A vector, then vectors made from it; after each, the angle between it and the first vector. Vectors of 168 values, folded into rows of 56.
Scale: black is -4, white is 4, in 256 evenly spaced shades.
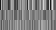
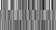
nearly opposite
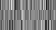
partly aligned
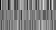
nearly parallel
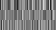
nearly parallel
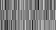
partly aligned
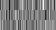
partly aligned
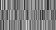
partly aligned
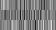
orthogonal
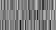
partly opposed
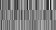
nearly parallel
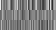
nearly opposite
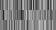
partly aligned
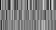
nearly parallel
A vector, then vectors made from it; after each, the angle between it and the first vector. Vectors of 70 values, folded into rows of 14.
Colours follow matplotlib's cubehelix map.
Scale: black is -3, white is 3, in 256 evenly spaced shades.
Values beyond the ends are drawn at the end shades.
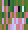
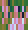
nearly parallel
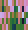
nearly opposite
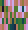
nearly opposite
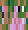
nearly parallel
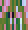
orthogonal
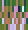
nearly parallel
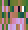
nearly parallel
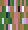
partly aligned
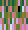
partly aligned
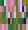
partly opposed
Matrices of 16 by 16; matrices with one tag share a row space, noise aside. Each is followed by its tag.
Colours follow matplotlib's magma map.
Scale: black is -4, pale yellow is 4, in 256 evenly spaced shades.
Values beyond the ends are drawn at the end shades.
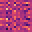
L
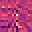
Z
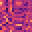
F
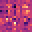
L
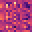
L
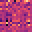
L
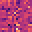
Z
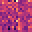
Z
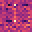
L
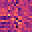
Z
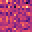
L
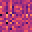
F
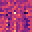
L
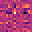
L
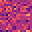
L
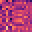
F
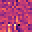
Z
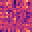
L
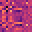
F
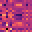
F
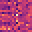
Z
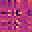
Z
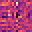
Z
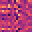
Z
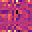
Z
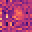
F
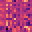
L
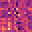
Z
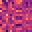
F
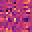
L
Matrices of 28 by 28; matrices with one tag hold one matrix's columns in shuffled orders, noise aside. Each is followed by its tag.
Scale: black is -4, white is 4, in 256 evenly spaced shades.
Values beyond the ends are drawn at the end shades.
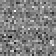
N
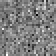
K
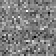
N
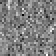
K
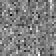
K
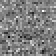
N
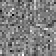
K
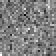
K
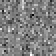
K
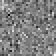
K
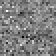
N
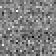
N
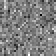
K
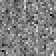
K
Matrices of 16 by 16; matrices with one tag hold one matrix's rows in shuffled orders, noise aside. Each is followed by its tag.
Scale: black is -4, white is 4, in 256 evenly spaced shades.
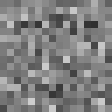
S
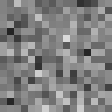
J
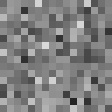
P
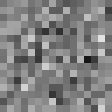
S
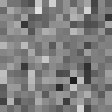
P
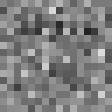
S
